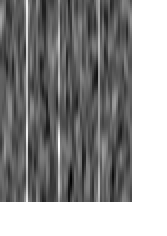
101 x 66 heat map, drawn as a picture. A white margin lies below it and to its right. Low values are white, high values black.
Grain: streaks running down. Histogram: skewed, a long tail of low values. Slope: none. Odd lines: columns 14, 30 and 50.
